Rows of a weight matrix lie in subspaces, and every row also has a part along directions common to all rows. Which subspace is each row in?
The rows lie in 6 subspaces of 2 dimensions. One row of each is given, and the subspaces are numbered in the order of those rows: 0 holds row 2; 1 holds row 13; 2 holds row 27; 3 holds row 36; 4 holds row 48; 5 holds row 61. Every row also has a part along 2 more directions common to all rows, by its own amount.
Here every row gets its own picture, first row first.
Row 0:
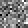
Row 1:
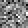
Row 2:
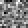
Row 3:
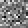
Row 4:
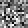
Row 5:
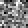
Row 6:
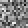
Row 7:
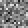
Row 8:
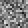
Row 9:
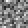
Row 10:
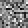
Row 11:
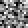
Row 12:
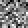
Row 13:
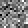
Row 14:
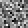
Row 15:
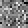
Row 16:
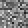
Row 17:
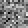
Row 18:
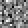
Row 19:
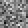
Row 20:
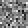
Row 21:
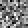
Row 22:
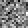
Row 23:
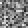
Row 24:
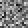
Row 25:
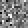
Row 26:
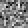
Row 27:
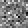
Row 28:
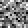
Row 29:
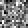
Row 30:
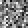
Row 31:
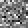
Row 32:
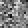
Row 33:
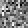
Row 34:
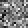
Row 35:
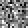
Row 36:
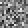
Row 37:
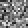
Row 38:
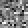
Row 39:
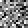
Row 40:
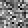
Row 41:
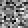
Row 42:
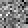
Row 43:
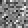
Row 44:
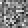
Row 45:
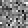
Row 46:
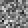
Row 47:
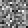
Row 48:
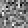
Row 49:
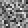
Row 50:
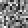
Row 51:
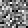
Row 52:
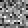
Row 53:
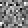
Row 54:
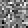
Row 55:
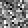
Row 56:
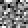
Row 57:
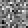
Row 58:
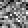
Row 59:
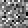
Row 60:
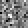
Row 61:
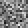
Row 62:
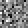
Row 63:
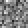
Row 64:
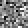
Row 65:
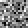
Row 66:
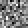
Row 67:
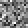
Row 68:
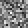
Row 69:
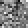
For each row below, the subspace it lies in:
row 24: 3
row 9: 0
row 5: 0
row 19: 5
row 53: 3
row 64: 3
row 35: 1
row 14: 5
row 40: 5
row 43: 3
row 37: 4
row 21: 4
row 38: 5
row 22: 2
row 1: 2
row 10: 5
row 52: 2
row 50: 4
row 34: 4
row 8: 5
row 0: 1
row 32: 0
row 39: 3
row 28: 2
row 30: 3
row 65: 4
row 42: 1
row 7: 2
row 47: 1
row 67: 4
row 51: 1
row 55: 5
